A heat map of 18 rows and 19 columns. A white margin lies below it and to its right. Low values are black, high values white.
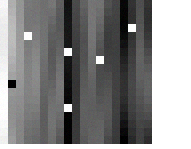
Grain: streaks running down. Lone odd cells: 6, 5 higher and 1 lower than their neighbours. Slope: up to the left.
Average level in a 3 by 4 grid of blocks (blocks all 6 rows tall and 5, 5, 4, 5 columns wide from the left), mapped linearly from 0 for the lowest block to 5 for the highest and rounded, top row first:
5 1 2 0 | 5 1 2 1 | 4 1 2 0
